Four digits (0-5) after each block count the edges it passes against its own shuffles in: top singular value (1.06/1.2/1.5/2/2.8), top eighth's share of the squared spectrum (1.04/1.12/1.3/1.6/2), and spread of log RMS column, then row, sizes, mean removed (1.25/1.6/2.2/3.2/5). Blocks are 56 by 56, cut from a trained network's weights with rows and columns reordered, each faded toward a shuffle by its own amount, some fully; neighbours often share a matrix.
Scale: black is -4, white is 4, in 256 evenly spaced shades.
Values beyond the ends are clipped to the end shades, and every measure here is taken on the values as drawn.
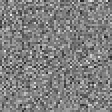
4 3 0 2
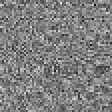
4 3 0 2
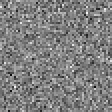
0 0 0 0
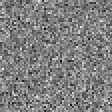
1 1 0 0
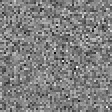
1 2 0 0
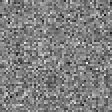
3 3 0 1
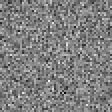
0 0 0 0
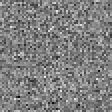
3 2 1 0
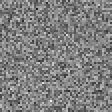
1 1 0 0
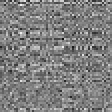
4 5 1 3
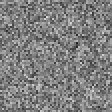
0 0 0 0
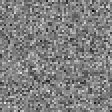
0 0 0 0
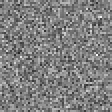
0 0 0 0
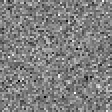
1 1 0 0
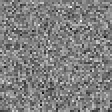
2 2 0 1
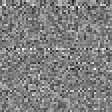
3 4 1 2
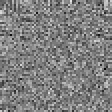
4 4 1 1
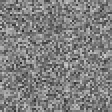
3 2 0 0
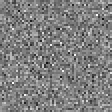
3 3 0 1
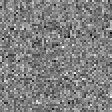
3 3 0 2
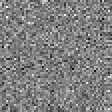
4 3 1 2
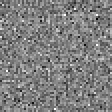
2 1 0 0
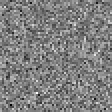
2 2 0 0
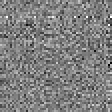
4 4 2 2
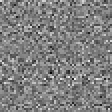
4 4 0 3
